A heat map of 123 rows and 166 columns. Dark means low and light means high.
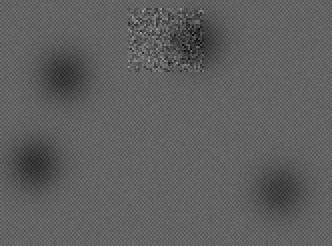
The top middle is the roughest part. Overall the values sit about 40% of the way up the scale. No single row or column stands out from its neighbours. There is no overall slope. Four dips sink into the field. In the top middle lies a patch that is rougher than the rest.
